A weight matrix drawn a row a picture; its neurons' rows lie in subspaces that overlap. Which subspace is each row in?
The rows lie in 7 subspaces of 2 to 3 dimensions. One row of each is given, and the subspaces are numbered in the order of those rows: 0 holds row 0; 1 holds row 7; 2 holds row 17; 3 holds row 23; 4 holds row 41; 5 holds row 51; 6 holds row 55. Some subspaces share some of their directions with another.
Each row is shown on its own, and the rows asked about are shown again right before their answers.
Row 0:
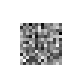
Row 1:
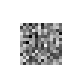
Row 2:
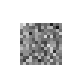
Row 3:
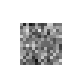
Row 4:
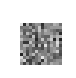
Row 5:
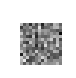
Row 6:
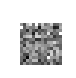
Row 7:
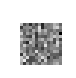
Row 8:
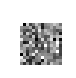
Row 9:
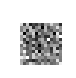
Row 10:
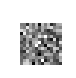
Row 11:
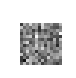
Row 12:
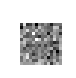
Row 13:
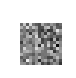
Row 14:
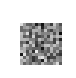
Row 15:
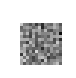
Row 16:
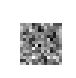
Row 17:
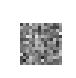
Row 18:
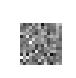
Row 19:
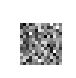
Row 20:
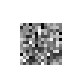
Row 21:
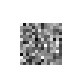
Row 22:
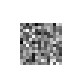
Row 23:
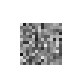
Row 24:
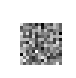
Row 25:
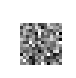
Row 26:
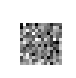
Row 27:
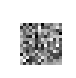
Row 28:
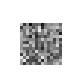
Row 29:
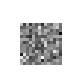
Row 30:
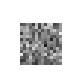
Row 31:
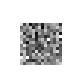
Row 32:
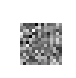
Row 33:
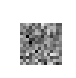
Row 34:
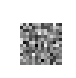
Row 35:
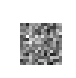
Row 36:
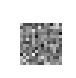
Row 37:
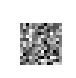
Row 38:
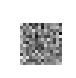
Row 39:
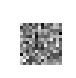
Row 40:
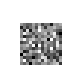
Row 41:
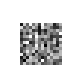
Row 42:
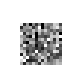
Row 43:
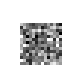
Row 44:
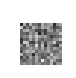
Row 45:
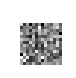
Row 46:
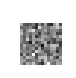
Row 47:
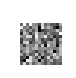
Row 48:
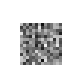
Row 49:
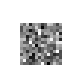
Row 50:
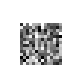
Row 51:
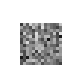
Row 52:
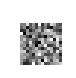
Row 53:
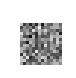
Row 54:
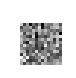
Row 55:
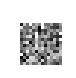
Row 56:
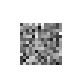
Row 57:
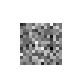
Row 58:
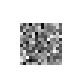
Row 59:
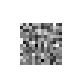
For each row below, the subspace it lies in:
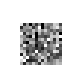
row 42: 5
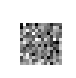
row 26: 3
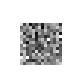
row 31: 5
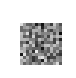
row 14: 1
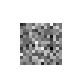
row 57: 1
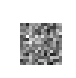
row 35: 2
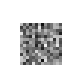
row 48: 6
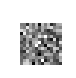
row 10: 6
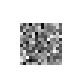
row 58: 5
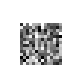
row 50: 0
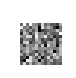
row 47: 1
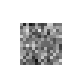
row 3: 0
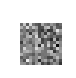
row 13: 1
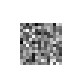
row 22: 4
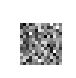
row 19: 1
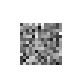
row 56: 4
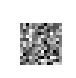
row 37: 2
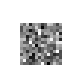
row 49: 6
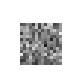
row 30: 0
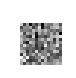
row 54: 5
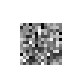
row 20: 6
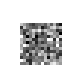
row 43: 2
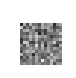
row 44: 4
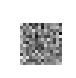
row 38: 5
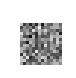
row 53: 4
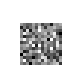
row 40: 5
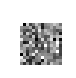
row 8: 3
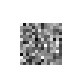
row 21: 3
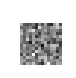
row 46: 6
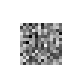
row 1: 4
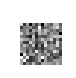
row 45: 2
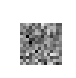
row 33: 2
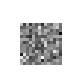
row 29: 2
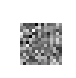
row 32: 4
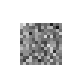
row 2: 1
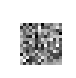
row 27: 1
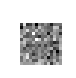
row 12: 3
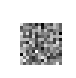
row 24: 1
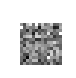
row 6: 3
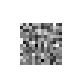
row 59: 4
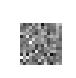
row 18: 2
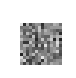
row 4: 3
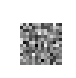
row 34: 4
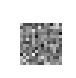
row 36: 6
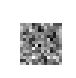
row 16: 5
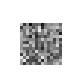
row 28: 0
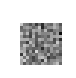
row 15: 1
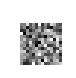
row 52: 6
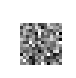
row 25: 6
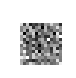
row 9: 5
